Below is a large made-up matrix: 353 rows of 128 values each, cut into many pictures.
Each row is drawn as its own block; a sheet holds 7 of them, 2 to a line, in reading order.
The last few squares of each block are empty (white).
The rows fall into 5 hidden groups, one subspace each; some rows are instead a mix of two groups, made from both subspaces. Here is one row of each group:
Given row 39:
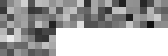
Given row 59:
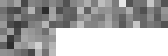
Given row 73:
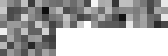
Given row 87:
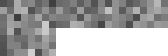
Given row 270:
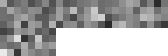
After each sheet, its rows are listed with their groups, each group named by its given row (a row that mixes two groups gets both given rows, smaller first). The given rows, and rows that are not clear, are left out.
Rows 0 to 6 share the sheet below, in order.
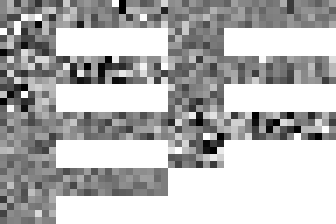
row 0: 59
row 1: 59
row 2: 73
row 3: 73
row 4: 39
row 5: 39
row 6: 59 and 73
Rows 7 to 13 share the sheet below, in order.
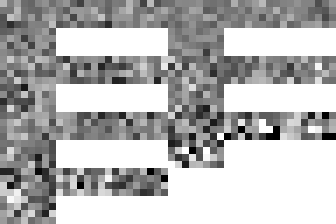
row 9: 73
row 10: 270
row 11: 59
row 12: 270
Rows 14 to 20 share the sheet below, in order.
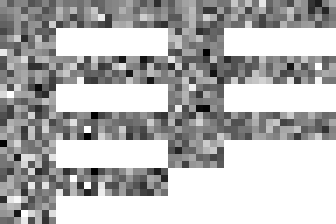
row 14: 270
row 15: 39
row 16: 39
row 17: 270
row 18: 73
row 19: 39
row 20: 73
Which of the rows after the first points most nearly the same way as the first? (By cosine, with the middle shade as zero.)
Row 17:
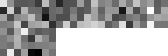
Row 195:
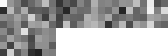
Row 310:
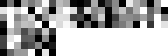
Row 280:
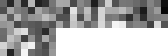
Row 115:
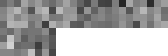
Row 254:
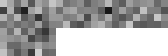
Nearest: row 195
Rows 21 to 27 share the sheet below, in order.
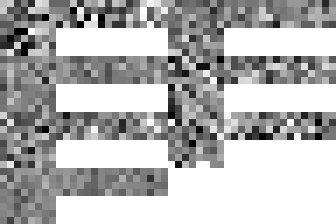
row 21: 39 and 73
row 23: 59
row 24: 87
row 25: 39 and 270
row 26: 270
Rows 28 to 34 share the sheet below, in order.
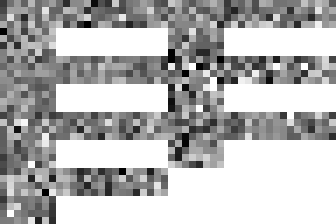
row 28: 73
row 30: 73
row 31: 87
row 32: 87
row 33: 59
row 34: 59
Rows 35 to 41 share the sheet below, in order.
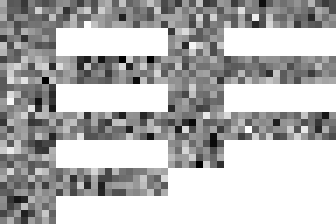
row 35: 39 and 73
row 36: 73
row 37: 59
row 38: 270
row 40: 87
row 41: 73
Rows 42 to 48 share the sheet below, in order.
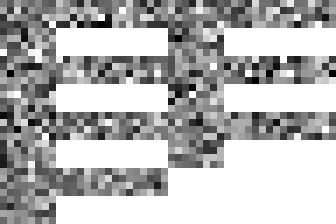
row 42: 270
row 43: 39
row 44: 39 and 87
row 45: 73
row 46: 87
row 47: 39
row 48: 39
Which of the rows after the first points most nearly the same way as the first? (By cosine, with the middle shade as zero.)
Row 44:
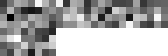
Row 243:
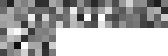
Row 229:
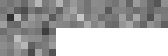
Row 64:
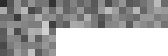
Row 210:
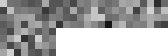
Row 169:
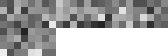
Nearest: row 229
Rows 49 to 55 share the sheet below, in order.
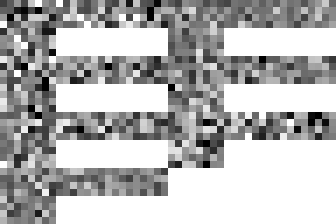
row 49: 87
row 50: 87
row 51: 87
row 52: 39 and 73
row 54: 39
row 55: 59
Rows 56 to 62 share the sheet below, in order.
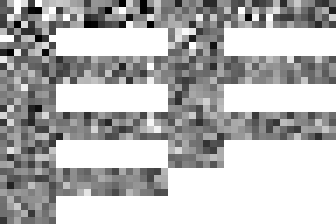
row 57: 73
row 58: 270
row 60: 39 and 270
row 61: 39
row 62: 73 and 87
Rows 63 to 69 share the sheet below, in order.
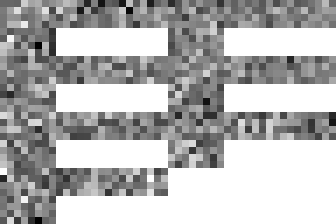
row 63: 59
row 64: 87
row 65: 39
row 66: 59
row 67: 87
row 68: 73
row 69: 270
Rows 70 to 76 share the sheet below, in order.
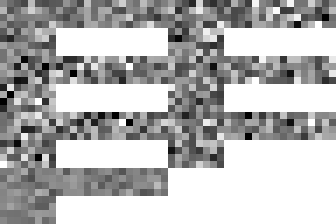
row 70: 39
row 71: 39
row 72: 59
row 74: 59
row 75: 39 and 59
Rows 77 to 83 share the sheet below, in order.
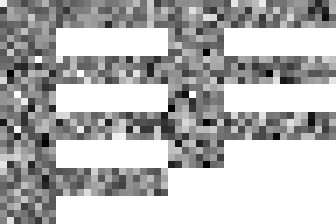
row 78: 39
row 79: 87
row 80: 73 and 270
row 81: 73 and 87
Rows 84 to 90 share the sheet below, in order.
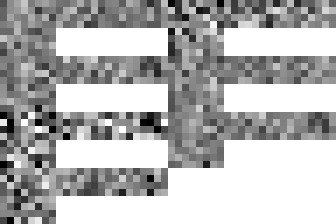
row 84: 39 and 73
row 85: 87
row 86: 39
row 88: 39 and 87
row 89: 39
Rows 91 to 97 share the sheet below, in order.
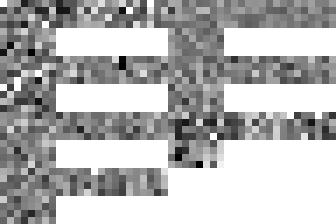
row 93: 59
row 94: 39 and 73
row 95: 87
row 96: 59
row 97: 73
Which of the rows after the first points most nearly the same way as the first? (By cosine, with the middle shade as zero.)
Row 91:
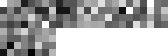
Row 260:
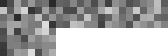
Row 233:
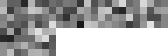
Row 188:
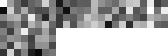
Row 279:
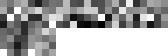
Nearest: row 188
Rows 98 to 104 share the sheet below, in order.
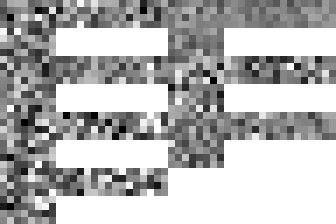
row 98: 39 and 59
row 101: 59
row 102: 39
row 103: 73
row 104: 39
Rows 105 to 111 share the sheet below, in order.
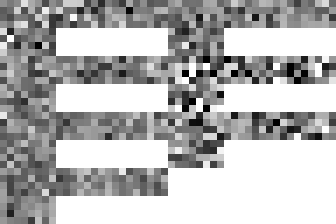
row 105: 59
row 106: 73
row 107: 39 and 87
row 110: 39
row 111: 59
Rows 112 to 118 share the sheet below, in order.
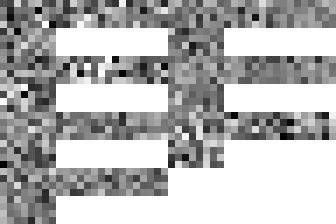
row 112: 59 and 87
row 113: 73
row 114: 73
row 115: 59
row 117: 73
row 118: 87
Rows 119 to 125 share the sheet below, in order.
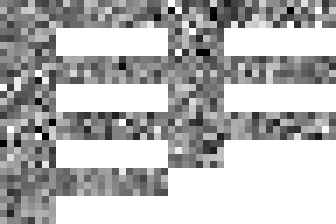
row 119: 39
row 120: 270
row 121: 59
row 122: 73
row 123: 59
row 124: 39
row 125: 59
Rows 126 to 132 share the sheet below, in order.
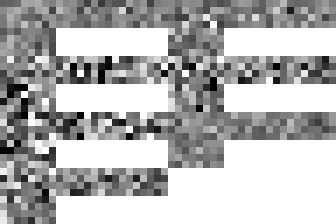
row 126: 59
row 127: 59 and 87
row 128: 73
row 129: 87
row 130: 39
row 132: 87
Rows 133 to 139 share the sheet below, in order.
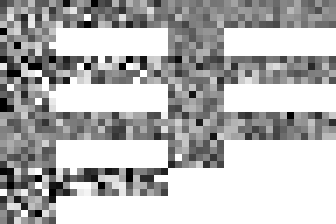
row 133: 73
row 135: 59 and 87
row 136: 73 and 87
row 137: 73
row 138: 59
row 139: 59 and 87
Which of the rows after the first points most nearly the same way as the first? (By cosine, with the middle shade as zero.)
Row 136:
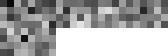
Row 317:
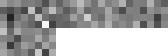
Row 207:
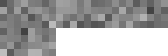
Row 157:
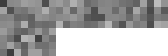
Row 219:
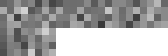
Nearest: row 219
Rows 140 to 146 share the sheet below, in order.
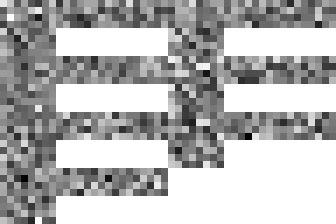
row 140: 87
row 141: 39 and 87
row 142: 39
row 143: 87
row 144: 73
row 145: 39 and 87
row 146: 39 and 87
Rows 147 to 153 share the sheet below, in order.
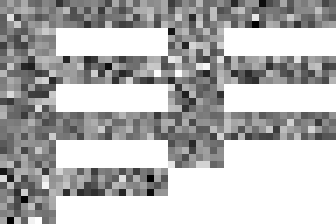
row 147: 73 and 87
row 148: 73
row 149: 39
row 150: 87
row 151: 39 and 270
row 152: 270
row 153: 270
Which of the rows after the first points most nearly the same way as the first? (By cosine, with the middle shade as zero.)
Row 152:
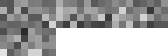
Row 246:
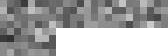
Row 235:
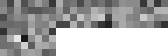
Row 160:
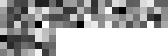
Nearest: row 235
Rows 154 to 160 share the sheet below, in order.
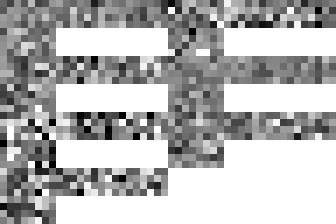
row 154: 73
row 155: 270
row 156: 39
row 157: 270
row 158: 59
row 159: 39
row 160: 39 and 59
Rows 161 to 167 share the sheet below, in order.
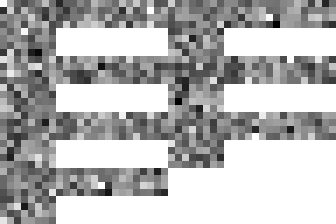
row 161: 270
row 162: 270
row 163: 87
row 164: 59
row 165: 59
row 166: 73
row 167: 270
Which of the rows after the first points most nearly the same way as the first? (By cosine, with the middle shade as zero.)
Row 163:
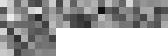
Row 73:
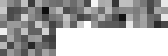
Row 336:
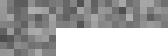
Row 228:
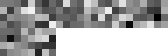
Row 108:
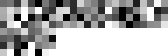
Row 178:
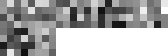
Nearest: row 108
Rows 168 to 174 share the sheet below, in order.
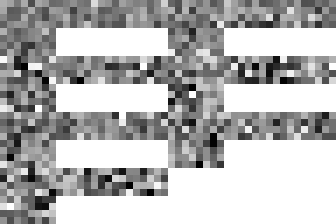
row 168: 73
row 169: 270
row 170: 39 and 87
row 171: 73
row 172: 59
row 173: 87
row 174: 39
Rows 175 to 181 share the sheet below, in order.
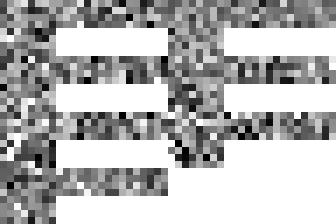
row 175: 39
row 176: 73
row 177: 73
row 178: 73
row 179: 59
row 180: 59 and 87
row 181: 87
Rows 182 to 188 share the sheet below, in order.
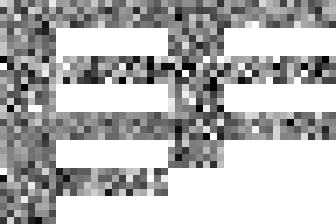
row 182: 87
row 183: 73 and 87
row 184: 270
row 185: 87
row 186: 87
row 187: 59
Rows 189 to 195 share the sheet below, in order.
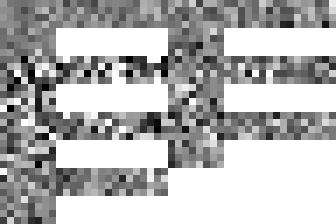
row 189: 39
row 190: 73
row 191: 73
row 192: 73
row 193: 39
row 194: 87
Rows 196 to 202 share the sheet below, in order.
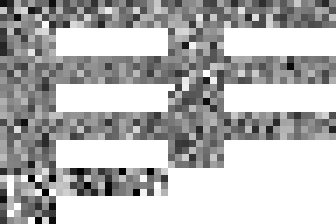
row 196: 87
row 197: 73
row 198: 87
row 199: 59
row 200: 87
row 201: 73
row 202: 59
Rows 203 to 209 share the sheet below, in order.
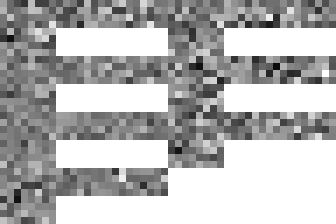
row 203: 39
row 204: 270
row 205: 39
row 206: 39
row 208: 39
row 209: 59
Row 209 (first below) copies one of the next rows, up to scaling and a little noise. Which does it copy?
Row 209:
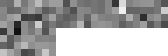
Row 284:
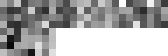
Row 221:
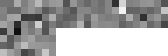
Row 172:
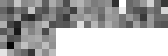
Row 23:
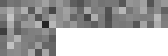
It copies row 221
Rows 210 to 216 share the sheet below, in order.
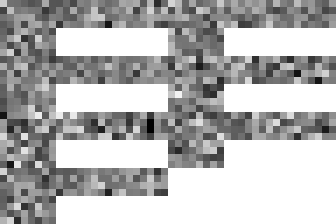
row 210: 270
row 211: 87
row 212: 87
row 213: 39
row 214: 87 and 270
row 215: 39
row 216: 270
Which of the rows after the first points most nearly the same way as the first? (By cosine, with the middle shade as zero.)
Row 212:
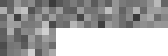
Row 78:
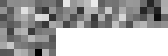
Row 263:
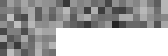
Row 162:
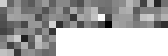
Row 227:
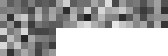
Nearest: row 263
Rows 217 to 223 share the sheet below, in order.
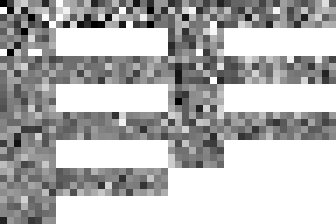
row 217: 270
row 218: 87
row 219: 87
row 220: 59
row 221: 59
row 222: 87
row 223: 270
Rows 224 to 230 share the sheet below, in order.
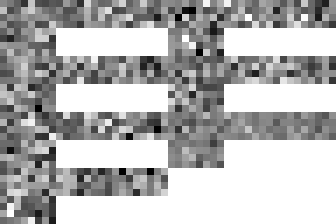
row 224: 39
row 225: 87
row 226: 39
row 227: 73
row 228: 39
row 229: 87
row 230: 59
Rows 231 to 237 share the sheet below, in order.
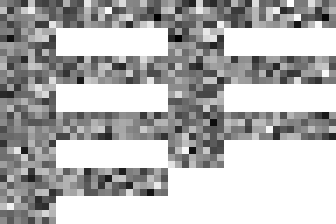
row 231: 39
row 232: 39
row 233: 39
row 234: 39
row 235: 87 and 270
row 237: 39
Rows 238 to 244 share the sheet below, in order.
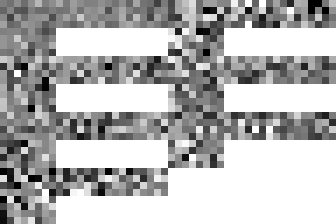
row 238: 87
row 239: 39
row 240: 87
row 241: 87
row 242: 73
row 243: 73
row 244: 87
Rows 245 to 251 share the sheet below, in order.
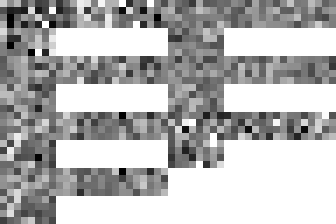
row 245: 59
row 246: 39
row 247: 39
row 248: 73
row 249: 59
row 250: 87
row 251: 59
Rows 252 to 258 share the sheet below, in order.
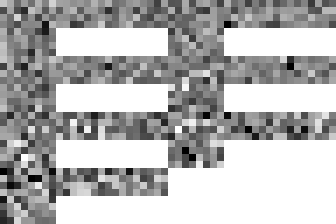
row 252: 87
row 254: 39 and 87
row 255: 59
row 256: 73
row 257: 87
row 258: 87
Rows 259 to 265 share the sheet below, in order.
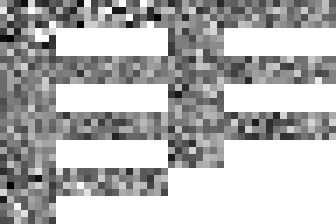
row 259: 39
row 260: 87
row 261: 87
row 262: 39
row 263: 73
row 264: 73
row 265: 87
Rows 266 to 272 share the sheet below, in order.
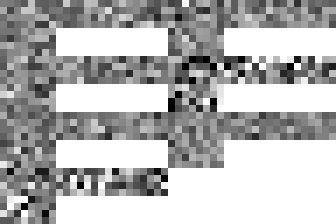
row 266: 39
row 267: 87
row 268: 39
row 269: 59
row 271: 73
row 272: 73
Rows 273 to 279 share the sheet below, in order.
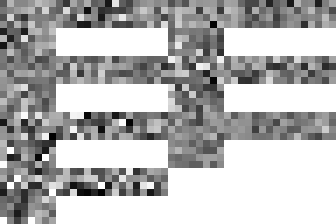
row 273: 73
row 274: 59
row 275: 73
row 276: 87
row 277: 39 and 59
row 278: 39
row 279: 87 and 270
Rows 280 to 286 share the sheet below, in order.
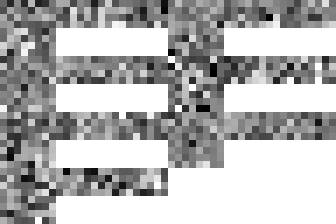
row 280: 73
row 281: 270
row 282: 270
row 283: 270
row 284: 59
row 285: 270
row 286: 39
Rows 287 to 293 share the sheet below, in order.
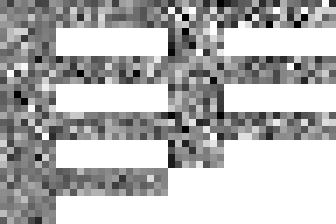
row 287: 73
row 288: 87
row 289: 87
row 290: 59
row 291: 59
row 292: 87
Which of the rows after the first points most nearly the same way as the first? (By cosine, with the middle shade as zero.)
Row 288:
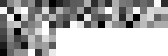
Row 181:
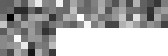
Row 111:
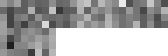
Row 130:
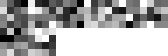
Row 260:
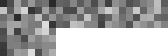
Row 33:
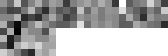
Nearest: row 260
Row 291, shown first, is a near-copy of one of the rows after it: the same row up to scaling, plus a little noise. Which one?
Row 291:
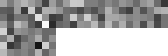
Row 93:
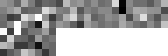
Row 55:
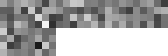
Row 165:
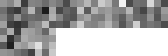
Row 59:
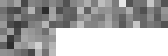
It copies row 55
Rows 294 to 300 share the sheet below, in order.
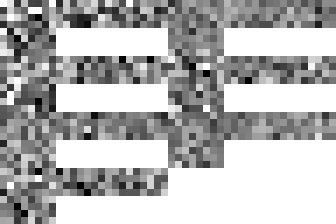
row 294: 87
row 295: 270
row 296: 59
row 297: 39 and 87
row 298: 73
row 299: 270
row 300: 87
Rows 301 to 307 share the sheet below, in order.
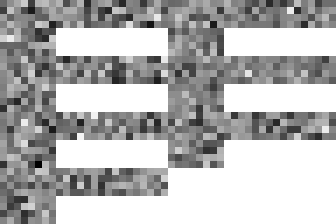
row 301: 39
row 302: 59
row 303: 73
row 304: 87
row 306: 39
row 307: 73
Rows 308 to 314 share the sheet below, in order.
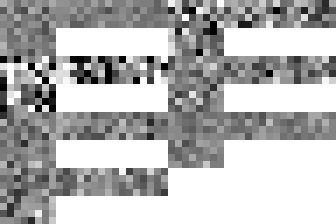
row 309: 87
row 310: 59
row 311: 73 and 270
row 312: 270
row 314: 59
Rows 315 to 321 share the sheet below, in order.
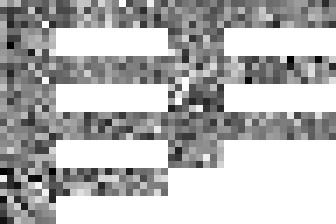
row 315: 59
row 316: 270
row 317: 59
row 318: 59
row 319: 39
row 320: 59
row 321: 87
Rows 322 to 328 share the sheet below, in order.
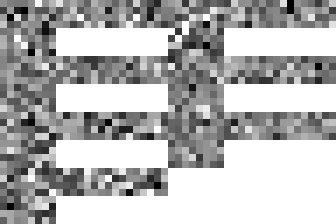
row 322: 87
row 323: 59
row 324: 39 and 59
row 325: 270
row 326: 39
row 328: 39
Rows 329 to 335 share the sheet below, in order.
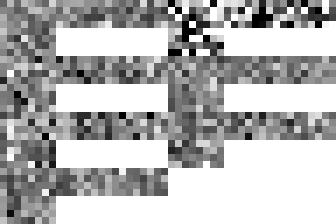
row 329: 87 and 270
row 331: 87
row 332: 87
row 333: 59
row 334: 39
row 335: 59
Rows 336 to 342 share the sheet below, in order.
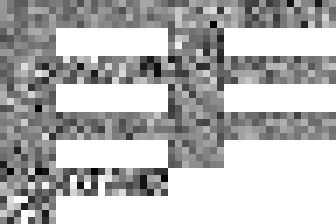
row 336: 39
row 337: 59
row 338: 39
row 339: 87
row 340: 87 and 270
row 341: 87
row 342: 73
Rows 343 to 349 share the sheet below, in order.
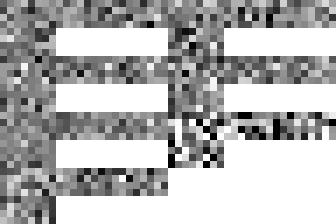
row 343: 39
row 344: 73
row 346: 87
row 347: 270
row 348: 59
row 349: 59
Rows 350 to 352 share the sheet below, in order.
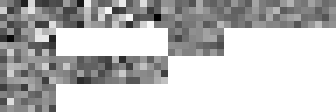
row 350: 39
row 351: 39
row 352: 59 and 73
